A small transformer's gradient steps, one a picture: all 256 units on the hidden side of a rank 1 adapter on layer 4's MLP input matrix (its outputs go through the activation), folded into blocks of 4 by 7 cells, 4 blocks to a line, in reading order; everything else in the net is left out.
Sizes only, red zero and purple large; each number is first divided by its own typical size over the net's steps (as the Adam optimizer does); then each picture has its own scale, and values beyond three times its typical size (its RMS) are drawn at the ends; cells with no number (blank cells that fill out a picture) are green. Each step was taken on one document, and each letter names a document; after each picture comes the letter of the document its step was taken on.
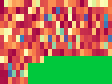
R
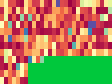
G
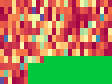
G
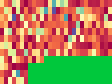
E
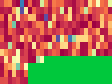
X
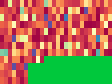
X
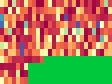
E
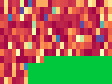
X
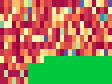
G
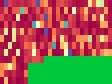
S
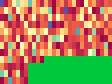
E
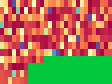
E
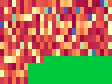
E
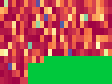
S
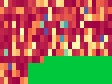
S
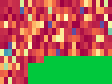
X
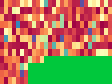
G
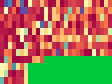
X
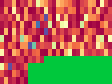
S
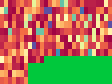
E
